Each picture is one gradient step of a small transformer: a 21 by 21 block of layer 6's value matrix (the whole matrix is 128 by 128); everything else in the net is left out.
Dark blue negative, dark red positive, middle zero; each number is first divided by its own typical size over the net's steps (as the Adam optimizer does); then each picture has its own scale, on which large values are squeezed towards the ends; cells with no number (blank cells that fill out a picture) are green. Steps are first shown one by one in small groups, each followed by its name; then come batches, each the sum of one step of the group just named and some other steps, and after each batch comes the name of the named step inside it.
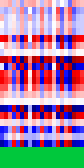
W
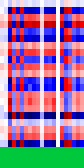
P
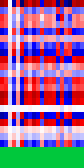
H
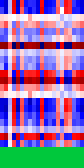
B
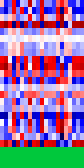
H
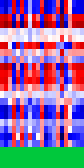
B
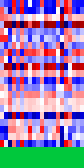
P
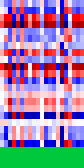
P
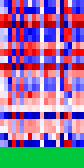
P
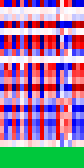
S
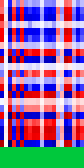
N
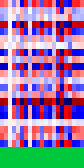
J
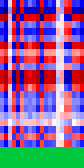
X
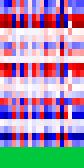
J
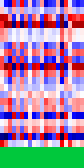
N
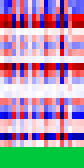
J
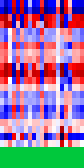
X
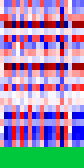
S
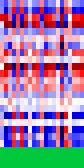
X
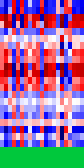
X
